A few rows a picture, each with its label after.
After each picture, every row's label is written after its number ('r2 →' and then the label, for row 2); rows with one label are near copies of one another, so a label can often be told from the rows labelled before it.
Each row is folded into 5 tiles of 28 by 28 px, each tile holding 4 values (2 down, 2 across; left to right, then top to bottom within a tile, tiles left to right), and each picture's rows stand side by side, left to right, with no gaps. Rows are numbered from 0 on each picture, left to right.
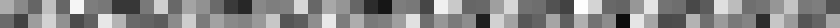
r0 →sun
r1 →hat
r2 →hat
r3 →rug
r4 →rug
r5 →rug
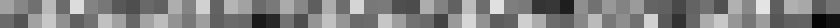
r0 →sun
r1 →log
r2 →sun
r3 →sun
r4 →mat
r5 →log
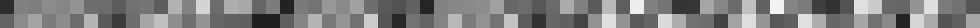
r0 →mat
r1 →log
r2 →mat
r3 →mat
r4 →sun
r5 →sun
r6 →rug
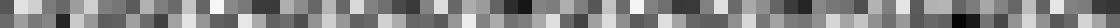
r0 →rug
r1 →sun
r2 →sun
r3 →hat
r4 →sun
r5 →hat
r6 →log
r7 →sun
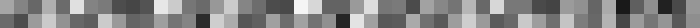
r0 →sun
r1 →rug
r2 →rug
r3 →sun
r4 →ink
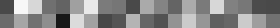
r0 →rug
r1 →sun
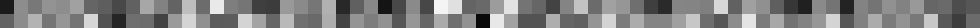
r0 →mat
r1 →sun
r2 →ink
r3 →rug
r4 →hat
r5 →hat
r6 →mat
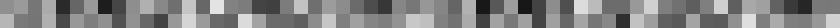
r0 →ink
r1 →sun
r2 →hat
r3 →ink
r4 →rug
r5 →hat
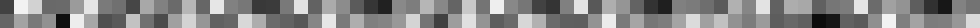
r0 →rug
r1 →sun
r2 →hat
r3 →sun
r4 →hat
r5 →log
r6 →hat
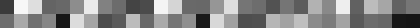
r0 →rug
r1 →rug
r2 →log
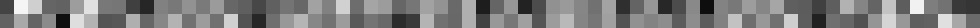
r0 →rug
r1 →mat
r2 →log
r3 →ink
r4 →ink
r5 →mat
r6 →sun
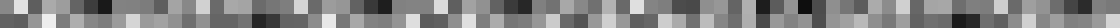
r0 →hat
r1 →log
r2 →hat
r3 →hat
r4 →sun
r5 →ink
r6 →log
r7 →hat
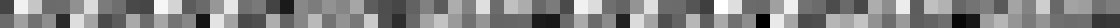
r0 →rug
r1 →rug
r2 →mat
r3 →log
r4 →rug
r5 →rug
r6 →log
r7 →log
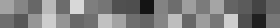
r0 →sun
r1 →mat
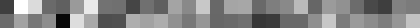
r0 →rug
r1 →log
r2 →hat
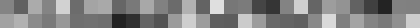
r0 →log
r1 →sun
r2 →hat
